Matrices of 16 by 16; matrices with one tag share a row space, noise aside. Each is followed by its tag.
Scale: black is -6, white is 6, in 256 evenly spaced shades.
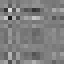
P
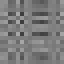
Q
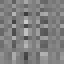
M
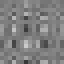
M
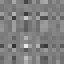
M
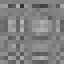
Q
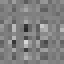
M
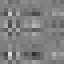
P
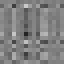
M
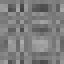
Q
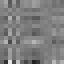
P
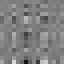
M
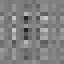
M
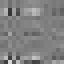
P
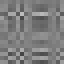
Q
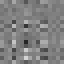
M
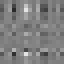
M
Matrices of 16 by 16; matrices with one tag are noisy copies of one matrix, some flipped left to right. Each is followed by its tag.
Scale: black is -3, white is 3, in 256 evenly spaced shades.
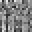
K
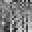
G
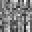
K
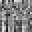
K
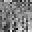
G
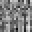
K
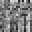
K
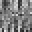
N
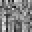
K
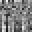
K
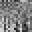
G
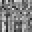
K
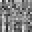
K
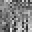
G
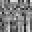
K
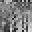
G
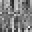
N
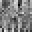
N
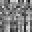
K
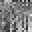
G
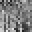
G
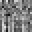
K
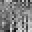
G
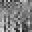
G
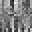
N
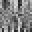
N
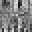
N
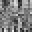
N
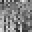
G
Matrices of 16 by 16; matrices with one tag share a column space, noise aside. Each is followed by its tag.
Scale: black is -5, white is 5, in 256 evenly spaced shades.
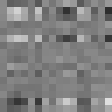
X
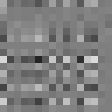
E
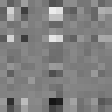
X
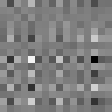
E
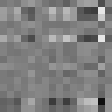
X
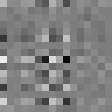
E
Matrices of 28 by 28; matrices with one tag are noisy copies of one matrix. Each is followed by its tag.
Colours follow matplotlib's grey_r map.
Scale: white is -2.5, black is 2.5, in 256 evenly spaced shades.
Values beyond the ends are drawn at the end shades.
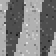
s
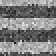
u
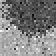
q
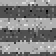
u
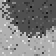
q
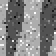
s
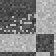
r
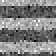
u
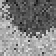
q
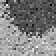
q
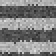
u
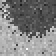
q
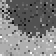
q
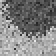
q
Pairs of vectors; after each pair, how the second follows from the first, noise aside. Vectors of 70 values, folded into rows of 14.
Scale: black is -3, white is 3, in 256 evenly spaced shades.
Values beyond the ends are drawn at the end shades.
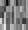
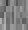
shrunk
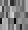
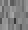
shrunk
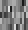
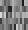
sign-scrambled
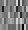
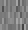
shrunk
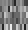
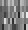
wrapped around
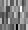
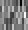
wrapped around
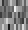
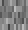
shrunk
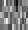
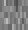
shrunk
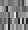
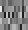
wrapped around
